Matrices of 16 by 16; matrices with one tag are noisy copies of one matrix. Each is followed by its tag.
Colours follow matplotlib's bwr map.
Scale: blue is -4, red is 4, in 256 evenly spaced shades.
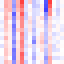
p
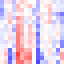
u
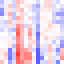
u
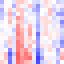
u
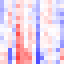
u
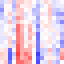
u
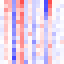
p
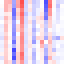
p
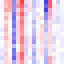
p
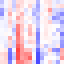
u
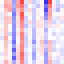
p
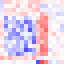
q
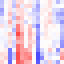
u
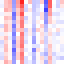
p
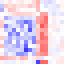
q
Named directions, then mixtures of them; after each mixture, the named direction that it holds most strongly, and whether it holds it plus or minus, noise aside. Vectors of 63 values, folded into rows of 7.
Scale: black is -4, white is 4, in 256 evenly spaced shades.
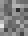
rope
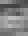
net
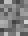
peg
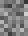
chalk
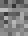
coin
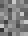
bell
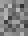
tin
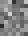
bell, minus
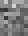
coin, minus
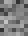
chalk, minus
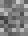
chalk, plus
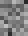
chalk, plus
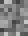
peg, plus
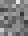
coin, minus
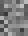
chalk, minus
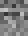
coin, plus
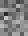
coin, plus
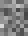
rope, plus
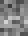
peg, plus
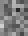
rope, plus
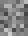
chalk, minus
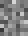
bell, plus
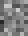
rope, minus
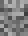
chalk, minus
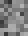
peg, minus
